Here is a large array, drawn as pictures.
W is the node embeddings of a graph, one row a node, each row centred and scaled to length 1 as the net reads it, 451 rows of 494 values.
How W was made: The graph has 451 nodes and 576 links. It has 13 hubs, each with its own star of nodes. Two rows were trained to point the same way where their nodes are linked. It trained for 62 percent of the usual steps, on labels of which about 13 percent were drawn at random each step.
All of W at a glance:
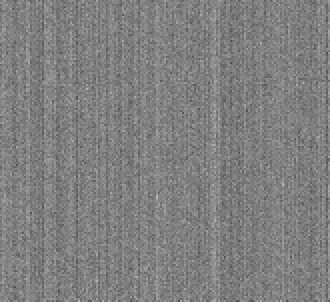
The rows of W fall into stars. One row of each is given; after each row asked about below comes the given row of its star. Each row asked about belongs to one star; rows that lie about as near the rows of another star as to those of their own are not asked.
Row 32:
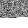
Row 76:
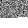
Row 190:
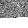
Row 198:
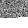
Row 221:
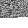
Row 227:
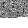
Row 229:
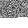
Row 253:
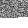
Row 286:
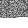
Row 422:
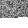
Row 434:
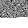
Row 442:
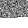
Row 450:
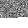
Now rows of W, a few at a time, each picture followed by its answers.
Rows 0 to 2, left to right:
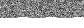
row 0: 229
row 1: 442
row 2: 442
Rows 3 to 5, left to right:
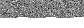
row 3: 286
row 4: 434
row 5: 229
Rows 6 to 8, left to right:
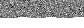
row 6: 442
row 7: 422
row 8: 198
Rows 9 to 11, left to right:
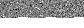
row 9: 32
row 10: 227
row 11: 190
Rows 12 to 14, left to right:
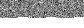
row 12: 198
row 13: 32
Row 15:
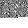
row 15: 286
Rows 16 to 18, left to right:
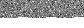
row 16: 450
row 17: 253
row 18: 198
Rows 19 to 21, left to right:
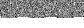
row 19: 229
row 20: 442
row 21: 190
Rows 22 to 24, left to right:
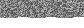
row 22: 286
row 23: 229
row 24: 227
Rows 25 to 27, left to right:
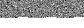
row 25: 450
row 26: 190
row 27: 32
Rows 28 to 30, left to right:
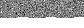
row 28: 190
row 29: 286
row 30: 286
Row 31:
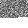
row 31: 434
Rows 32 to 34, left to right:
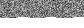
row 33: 286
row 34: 76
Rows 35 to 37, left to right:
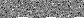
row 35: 76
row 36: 229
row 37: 221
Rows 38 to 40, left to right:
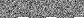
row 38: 221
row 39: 198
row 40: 286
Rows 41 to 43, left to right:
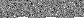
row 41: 434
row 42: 229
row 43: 190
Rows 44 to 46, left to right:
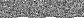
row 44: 221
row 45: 286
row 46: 221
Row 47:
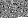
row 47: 227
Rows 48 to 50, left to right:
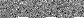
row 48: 76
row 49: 434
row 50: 32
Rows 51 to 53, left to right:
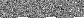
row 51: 422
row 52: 442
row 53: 229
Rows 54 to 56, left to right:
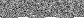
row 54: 422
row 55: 227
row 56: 253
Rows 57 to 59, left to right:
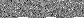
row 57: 434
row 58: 450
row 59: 76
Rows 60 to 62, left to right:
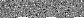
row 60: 227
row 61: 32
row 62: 221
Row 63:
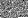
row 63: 442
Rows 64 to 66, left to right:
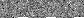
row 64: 221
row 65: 442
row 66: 221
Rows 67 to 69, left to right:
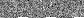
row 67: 450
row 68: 286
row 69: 198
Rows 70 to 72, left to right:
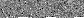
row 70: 434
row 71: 32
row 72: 253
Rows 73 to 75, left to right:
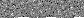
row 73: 221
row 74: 422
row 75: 253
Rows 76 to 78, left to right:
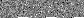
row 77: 32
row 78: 450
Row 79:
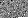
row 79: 286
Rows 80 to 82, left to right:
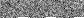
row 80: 32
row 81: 434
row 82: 221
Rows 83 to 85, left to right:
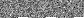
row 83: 198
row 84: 227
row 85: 227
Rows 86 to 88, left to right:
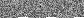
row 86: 434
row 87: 450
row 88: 253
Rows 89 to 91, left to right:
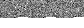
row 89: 442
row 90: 450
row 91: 190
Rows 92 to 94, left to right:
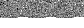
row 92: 227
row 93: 221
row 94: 227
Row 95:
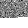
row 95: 422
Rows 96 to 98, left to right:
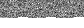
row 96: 450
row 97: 76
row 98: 442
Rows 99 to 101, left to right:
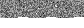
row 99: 450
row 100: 286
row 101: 229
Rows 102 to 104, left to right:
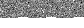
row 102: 442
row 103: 286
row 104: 76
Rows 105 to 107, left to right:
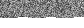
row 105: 198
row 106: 198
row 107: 253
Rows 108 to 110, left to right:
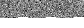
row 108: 221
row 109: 198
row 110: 253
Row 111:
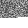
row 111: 32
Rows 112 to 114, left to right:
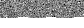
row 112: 227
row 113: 450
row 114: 227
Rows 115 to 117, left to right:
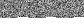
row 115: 198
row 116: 227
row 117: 190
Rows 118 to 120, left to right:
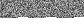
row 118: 198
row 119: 190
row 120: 422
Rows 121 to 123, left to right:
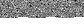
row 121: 221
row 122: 227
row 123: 450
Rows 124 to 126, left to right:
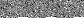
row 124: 32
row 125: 253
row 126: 227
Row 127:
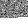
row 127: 221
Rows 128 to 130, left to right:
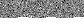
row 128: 227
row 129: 32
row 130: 229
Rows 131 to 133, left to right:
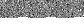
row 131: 434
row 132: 442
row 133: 229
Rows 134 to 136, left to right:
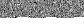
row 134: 434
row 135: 450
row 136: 221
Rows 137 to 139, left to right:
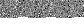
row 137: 286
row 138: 221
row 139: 221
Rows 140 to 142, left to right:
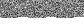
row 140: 442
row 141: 286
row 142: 227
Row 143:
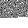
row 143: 76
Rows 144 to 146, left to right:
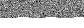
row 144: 76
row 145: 422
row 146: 442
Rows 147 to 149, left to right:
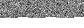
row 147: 190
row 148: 253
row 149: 253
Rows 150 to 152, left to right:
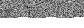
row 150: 76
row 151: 286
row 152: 32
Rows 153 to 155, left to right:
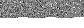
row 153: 198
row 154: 221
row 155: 32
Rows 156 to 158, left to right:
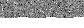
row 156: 450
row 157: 286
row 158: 227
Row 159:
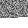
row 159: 422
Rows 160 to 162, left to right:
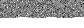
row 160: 76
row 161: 450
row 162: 434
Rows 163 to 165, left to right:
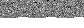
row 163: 450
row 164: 450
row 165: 286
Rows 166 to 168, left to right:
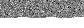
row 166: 442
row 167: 434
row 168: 198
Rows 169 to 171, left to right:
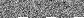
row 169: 76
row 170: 422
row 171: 450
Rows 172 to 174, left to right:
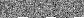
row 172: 229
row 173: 32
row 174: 76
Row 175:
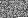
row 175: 442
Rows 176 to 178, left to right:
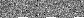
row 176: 32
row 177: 32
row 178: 198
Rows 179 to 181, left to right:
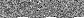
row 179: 253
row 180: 227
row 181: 198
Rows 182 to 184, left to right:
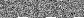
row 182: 286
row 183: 227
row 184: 229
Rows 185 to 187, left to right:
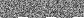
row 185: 442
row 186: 253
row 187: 450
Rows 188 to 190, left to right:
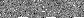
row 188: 286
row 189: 286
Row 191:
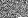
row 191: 76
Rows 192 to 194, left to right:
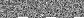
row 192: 442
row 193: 221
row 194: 450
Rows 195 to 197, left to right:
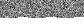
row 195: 32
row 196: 442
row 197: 450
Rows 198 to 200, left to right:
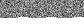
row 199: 422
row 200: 286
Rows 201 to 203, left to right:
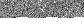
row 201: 221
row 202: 286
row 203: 32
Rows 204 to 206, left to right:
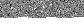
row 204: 32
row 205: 253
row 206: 198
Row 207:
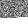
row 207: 198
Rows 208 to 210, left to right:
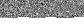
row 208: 198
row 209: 442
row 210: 422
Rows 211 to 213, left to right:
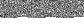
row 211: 442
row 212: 227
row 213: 190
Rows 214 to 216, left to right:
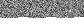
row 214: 286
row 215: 198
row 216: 253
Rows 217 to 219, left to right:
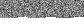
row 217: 253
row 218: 229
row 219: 422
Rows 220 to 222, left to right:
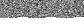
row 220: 221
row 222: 253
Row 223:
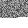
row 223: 434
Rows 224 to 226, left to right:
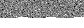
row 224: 198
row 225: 190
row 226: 253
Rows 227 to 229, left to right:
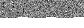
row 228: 422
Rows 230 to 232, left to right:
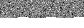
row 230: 227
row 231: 190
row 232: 229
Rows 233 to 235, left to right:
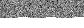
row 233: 422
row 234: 198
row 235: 76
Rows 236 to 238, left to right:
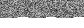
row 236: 32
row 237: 190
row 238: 227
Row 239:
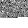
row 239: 227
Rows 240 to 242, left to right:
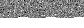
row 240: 253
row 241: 227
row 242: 422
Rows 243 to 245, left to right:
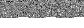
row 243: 422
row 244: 227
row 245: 442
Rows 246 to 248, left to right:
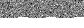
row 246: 450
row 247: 227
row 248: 442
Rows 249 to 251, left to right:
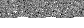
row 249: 286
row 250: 286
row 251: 442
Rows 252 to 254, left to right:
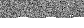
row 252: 442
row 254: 434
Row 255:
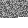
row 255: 422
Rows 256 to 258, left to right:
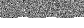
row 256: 229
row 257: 286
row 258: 198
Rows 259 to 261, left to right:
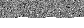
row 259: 450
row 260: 229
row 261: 198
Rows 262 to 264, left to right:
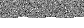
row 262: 286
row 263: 253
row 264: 253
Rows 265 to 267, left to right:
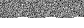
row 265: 190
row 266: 229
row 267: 198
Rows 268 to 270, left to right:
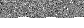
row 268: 253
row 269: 442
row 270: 190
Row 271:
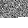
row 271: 32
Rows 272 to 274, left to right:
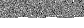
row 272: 190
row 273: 253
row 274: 422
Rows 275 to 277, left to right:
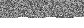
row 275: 221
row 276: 442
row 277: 422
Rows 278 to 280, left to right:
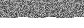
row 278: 422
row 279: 450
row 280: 76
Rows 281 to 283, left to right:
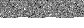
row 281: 442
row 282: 442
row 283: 253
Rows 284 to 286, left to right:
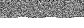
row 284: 253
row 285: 422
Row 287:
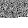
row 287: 450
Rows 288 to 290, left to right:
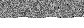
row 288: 190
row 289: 221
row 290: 229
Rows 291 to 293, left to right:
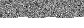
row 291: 32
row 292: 442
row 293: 198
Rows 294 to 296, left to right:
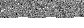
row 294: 190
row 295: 442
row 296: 229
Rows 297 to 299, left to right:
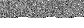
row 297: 221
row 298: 450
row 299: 32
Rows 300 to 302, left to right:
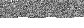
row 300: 422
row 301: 442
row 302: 253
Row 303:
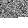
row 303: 253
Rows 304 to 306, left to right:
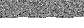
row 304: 422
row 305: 221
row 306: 422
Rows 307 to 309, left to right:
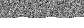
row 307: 442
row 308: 198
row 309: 32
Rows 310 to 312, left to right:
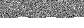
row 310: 286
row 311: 190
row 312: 76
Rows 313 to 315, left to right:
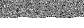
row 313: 32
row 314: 253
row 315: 221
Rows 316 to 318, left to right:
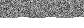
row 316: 32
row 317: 434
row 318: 253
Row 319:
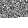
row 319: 253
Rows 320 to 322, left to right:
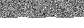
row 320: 198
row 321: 229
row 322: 286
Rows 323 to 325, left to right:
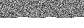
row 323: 198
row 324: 32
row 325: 76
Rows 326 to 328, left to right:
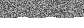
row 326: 450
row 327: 434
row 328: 253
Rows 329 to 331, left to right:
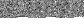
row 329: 221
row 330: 253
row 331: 253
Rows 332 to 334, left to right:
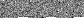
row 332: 190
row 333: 221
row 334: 190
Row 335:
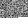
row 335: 286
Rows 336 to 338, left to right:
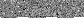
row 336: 422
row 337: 190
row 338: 229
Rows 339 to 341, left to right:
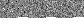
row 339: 198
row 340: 32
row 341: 442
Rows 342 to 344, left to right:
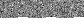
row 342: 190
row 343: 221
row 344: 253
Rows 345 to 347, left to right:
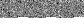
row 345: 253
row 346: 190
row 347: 253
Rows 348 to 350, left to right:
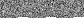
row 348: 198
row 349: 286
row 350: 190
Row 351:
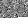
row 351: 253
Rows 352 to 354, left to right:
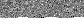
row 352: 450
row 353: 221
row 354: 32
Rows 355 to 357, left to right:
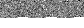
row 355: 227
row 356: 286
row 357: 422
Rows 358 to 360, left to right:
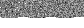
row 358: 229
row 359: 229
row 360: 32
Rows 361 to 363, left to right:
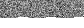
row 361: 442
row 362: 198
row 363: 450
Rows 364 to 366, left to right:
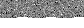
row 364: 286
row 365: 32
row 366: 198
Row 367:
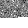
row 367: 286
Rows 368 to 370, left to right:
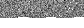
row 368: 422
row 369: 434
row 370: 76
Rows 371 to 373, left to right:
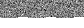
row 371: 442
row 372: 221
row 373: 190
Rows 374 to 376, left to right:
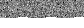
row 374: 450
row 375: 442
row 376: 450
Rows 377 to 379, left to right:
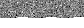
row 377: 286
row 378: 221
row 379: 229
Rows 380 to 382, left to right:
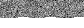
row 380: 32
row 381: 442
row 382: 221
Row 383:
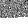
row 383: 434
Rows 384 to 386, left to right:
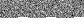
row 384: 434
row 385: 434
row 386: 286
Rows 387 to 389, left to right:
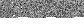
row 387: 227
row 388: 286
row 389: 434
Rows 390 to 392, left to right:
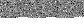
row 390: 450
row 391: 253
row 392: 253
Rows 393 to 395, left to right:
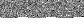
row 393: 229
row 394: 450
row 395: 227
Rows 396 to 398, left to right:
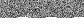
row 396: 434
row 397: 253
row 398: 286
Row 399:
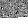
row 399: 32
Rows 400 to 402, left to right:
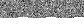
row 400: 227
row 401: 221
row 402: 221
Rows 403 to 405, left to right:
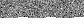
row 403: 32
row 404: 221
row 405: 190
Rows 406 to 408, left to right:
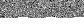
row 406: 190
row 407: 227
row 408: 434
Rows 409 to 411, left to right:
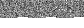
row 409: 253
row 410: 253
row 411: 229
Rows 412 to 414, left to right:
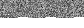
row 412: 198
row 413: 450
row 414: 229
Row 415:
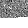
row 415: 434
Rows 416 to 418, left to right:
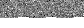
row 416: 450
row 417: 422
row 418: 450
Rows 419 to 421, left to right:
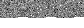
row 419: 221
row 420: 76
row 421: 434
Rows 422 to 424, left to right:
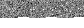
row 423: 229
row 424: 229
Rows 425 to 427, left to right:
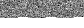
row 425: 221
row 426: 442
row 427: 227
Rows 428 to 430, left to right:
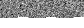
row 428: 76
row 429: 198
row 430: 227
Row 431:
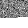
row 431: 198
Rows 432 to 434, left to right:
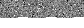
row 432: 286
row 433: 442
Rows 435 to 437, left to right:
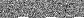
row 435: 434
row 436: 76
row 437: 227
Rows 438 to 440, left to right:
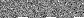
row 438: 190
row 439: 229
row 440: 76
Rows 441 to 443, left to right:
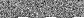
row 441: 286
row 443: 227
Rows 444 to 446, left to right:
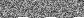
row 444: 198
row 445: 442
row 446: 227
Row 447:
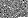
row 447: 434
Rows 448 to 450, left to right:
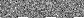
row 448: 442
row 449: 227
